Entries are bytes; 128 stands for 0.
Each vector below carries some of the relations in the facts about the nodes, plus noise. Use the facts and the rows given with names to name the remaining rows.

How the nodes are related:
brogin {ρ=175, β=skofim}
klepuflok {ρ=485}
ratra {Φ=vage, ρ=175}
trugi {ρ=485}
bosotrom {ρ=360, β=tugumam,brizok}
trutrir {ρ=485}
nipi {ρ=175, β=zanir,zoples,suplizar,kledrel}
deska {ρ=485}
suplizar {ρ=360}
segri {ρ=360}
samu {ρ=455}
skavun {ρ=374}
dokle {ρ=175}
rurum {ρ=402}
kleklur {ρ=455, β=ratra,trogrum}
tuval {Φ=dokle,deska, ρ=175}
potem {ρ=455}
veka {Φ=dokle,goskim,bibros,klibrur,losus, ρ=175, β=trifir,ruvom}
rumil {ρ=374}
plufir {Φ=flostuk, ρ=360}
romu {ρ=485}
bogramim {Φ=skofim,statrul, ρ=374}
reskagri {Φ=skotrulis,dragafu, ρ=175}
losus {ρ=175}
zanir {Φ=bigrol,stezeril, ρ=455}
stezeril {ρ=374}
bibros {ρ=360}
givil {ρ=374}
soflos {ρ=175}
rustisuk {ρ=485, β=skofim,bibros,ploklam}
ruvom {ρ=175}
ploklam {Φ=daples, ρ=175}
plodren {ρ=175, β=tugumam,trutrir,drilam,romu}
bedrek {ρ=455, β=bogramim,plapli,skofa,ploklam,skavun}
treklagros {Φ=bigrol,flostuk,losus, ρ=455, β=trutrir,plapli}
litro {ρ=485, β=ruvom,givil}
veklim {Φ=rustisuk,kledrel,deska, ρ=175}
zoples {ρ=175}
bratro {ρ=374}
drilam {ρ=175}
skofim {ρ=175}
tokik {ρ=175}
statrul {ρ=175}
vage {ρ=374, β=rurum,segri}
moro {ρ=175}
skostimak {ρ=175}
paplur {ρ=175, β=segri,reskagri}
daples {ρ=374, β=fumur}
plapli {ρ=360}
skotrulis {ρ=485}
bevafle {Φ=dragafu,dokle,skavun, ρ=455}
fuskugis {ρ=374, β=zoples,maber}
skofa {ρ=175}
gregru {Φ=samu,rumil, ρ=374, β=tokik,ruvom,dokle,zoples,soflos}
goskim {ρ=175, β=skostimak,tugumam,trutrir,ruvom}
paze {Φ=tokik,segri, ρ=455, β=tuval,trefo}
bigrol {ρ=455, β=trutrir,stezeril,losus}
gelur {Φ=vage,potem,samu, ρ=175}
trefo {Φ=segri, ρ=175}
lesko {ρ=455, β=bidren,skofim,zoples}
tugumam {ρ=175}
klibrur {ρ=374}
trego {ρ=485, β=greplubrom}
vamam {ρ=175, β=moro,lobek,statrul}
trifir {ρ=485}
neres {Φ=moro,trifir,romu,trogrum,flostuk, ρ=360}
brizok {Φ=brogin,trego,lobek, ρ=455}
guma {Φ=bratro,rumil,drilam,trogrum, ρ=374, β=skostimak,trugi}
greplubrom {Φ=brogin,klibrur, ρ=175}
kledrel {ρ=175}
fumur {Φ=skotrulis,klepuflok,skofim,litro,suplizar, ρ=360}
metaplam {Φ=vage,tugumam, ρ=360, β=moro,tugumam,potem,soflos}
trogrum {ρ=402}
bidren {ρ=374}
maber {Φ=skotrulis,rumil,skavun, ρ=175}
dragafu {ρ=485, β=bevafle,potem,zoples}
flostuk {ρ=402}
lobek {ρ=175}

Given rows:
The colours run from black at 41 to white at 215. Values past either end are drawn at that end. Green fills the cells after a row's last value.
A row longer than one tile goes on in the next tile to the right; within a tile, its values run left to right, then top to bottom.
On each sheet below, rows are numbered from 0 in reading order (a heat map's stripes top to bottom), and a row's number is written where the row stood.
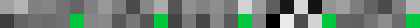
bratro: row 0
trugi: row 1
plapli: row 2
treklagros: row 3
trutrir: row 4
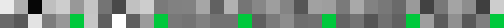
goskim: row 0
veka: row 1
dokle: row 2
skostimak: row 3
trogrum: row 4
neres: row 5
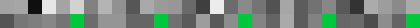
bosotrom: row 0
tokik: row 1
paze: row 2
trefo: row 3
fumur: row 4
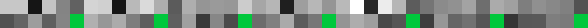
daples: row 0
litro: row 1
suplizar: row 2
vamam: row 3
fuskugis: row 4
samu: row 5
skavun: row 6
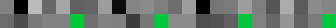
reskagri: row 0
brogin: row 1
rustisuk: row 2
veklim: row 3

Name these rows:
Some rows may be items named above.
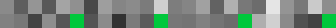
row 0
skotrulis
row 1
bibros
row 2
dokle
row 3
zoples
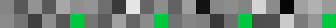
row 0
skotrulis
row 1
paze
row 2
brogin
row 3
plodren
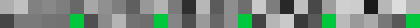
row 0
givil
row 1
tugumam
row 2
tuval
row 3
vage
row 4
litro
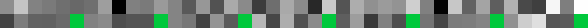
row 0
bidren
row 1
rustisuk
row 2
skotrulis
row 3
plufir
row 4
suplizar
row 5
reskagri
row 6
metaplam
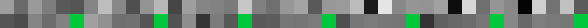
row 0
bogramim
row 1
trifir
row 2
bibros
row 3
brizok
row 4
kleklur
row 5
bedrek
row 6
maber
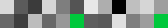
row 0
guma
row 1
goskim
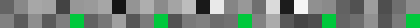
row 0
zanir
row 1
paplur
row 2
kleklur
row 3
lesko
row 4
ploklam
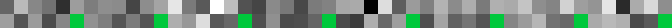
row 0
flostuk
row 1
deska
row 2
gregru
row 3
skofim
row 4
bigrol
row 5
potem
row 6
ruvom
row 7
nipi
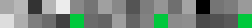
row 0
dragafu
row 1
losus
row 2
rustisuk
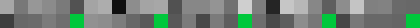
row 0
rumil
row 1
trego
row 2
segri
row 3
bevafle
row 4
bidren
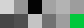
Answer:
plodren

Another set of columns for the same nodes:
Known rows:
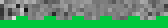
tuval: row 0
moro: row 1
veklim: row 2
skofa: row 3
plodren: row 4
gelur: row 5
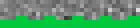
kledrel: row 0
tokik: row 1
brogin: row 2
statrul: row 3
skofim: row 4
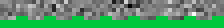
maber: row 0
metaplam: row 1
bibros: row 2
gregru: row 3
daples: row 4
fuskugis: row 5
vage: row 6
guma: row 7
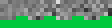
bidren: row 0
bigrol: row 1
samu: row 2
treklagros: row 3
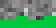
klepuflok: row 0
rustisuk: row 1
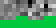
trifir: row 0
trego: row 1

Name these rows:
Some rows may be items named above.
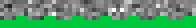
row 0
flostuk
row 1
vage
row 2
bogramim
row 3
litro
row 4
kleklur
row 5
paplur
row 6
skotrulis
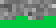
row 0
rumil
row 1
dokle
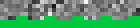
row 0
brogin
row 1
paze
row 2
bosotrom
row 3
potem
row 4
bibros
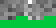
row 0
dragafu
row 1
potem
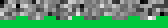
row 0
trego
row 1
suplizar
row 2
paze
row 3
paplur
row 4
bosotrom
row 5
fumur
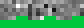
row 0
reskagri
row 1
tuval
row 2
losus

